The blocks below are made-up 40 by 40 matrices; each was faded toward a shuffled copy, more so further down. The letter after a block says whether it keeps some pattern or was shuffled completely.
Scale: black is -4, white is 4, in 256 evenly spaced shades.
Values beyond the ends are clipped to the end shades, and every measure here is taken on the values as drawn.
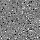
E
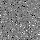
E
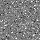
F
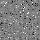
E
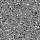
F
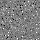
F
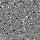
F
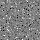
F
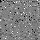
E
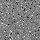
F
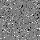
E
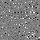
E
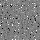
E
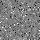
E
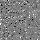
E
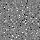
E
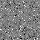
E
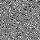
E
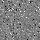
E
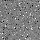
F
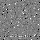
E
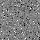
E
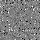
E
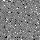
E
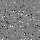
F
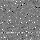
E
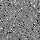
F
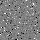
F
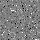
E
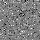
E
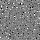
F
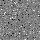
E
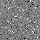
F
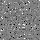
E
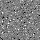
F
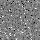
F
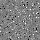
F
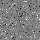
F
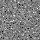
E
